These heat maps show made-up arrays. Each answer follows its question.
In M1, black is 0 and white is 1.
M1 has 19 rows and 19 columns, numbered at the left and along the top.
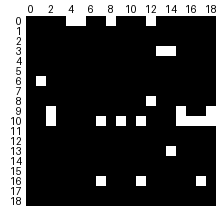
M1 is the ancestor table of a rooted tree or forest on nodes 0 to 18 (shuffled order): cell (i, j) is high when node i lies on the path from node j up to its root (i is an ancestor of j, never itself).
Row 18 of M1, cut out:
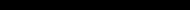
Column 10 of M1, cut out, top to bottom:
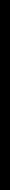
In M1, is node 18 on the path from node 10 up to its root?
no
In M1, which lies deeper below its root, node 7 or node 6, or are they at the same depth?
node 7
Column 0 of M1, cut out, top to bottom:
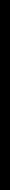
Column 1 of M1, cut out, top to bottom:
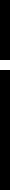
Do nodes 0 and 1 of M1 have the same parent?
no
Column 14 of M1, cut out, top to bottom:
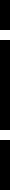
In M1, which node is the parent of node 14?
13
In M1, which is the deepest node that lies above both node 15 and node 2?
9
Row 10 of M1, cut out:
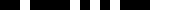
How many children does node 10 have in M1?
2
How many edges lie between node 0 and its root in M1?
0
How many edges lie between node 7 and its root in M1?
2
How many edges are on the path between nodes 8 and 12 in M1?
1
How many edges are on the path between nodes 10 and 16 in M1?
1
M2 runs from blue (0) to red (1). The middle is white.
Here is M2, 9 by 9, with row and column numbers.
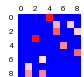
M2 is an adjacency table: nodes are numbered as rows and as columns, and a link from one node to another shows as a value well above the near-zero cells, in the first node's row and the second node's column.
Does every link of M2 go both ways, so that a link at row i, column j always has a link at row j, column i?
no
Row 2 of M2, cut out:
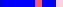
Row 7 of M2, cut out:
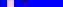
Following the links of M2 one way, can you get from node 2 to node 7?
yes
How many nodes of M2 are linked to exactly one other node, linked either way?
2
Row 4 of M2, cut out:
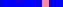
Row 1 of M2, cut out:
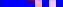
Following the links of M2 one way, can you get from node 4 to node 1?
yes
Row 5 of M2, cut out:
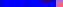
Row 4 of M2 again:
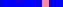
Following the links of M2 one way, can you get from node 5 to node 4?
no
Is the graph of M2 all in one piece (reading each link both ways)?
yes
